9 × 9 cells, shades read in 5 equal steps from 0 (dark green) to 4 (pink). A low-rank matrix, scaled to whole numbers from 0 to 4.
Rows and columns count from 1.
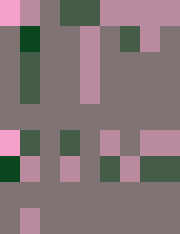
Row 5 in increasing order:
2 2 2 2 2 2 2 2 2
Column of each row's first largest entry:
1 5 5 5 1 1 2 1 2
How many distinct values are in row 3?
3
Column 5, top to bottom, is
1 3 3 3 2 2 2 2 2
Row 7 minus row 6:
-4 2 0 2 0 -2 1 -2 -2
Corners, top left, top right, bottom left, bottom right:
4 3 2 2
